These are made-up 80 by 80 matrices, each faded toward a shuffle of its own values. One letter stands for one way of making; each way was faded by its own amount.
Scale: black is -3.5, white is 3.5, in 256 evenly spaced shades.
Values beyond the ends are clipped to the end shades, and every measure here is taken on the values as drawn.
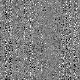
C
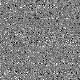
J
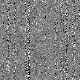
C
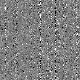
C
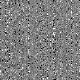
C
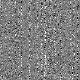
C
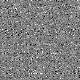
J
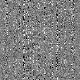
C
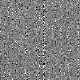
C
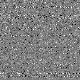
J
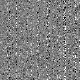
C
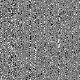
C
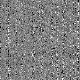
C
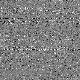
J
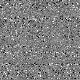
J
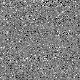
J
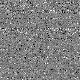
J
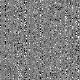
C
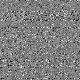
J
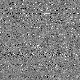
J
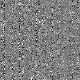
C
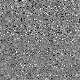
J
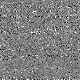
J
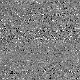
J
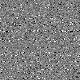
J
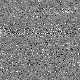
J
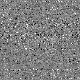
J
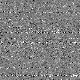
J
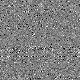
J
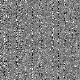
C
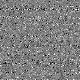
J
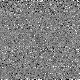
J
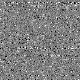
J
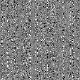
C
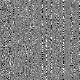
C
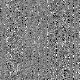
C
